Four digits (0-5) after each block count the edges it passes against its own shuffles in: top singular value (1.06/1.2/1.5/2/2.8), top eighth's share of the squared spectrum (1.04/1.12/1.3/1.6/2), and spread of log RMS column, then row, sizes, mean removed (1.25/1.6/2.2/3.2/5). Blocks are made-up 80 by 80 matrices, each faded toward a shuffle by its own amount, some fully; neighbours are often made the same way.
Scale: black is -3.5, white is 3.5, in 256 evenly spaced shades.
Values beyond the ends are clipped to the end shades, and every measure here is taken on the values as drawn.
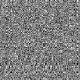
4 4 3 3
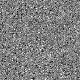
3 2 1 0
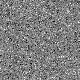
1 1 0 0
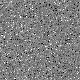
0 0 0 0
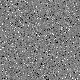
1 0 0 0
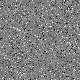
0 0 0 0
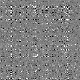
4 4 3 3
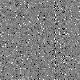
3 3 2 2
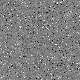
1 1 0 1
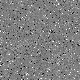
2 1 0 0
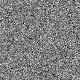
2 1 0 0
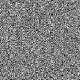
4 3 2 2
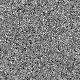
0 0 0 0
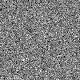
1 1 0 0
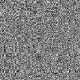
4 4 2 2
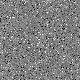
0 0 0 0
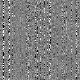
3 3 4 0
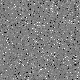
2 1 0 0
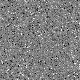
0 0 0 0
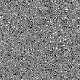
3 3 1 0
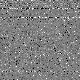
3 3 0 2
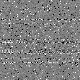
3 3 0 3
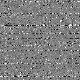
3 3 0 3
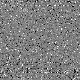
2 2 0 2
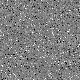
2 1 0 0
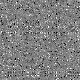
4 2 1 1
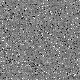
1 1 0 0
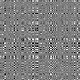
5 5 4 4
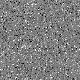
2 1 0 0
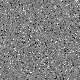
2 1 0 0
